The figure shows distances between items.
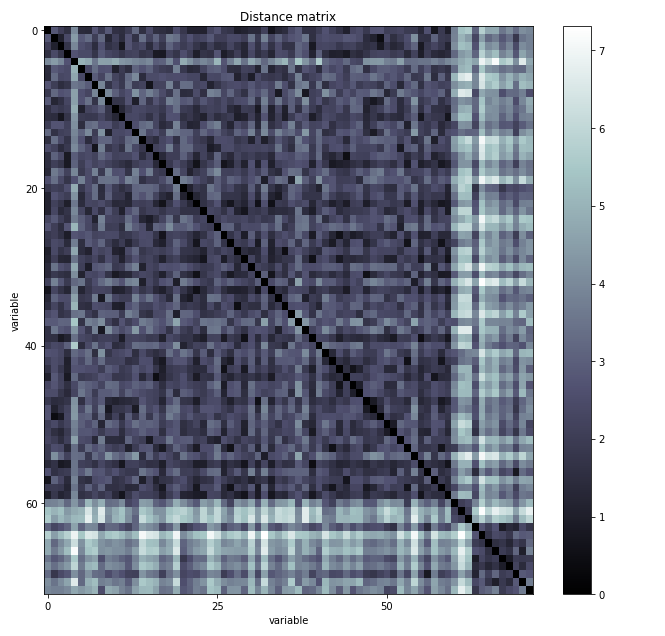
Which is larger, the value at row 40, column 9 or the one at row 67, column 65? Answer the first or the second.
the first
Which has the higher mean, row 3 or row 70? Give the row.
70
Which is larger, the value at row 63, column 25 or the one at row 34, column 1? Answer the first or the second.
the first
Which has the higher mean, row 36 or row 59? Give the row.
36
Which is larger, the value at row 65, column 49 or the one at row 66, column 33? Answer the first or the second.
the second
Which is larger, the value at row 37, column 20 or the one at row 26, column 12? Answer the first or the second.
the first
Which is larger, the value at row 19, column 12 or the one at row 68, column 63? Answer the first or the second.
the first
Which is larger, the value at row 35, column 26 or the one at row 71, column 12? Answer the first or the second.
the second
